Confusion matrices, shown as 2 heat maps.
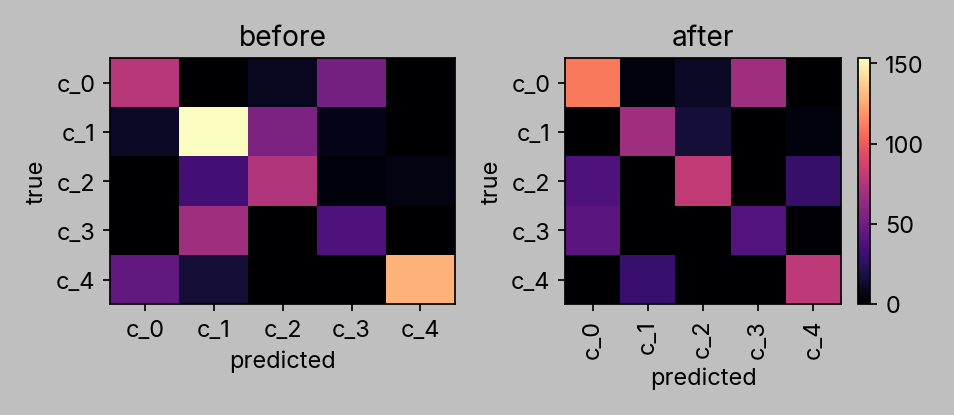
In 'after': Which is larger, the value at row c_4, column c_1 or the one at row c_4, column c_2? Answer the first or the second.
the first
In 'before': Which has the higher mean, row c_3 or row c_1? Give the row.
c_1
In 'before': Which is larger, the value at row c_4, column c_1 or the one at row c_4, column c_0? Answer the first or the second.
the second
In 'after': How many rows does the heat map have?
5
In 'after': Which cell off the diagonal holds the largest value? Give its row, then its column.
c_0, c_3
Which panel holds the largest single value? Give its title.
before
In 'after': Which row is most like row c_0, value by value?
c_3
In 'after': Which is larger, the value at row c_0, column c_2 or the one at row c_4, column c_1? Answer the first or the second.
the second
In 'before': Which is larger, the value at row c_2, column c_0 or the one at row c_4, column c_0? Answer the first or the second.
the second
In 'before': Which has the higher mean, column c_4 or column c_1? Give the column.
c_1
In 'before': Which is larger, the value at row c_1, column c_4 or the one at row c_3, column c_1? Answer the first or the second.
the second
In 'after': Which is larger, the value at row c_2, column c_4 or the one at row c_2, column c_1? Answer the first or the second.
the first
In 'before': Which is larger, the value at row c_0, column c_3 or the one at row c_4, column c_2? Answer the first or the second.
the first
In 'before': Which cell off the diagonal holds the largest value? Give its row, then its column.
c_3, c_1
